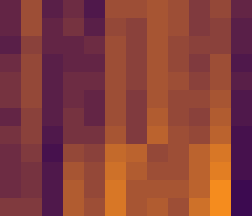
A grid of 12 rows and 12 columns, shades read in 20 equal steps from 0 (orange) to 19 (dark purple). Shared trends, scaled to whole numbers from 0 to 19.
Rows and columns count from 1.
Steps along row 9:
down up down up down up up down down down up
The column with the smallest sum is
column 11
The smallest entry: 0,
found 2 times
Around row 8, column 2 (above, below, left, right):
11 12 13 17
